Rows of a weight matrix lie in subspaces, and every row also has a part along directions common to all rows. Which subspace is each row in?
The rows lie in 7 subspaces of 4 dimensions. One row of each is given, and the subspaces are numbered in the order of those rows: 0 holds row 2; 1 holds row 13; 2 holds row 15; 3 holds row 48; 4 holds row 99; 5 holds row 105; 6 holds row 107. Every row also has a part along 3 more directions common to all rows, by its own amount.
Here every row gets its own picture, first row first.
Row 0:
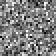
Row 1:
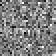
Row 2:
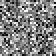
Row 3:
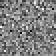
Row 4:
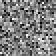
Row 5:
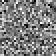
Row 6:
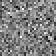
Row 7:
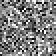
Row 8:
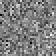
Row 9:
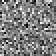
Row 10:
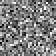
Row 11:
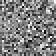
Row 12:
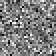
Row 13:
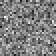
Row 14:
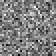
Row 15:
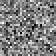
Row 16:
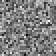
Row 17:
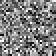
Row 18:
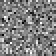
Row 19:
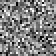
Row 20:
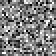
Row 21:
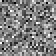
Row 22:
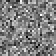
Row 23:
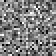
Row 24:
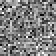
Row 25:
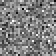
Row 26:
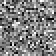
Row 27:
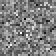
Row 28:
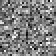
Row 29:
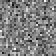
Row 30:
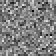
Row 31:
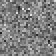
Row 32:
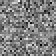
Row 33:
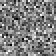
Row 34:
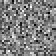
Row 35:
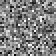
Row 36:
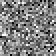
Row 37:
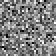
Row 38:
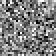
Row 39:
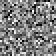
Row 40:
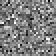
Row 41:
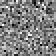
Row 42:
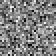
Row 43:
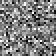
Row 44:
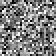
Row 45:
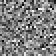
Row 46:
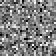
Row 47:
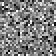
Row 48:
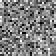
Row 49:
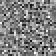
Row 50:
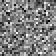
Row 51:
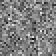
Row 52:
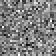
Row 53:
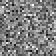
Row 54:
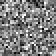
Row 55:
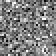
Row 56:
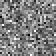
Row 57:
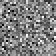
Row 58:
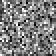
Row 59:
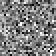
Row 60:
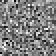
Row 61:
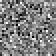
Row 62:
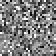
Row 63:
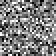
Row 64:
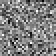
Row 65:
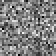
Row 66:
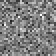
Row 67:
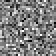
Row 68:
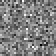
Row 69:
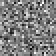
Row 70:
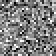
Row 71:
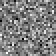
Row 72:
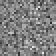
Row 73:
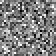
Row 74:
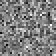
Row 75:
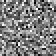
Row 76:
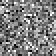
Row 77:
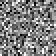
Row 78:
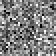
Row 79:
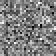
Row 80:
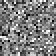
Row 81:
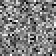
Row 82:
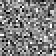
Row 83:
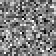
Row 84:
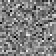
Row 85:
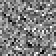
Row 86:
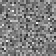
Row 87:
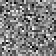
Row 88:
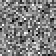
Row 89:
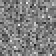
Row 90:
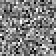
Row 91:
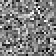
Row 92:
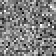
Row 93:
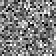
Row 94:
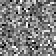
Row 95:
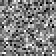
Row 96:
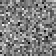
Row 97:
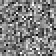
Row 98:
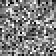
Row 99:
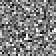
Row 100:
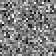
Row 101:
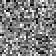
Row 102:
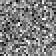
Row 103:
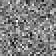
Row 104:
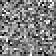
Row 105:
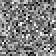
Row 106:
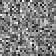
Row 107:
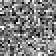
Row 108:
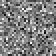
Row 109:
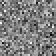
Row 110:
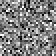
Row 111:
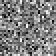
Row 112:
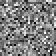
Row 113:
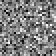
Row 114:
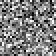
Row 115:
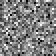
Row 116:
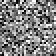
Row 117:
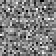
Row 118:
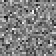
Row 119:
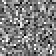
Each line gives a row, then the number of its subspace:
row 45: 3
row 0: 2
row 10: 4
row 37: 4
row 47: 6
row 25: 6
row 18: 1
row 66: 6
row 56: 0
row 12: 0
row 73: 2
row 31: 6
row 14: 1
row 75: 3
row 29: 4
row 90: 3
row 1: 6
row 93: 5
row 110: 5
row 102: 4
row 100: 1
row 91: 1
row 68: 4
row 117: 3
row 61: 0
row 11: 3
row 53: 4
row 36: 5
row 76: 4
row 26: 3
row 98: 3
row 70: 4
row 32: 5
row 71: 3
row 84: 1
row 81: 0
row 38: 3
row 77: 1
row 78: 2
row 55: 4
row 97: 6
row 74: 6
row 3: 3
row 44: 5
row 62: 6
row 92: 2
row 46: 4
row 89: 0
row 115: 1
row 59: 5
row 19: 3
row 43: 1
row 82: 0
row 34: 5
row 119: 0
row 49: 5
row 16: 2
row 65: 6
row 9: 2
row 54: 2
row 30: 3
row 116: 2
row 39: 1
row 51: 0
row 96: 4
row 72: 5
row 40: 1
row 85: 0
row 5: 2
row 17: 1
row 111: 1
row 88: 6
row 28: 1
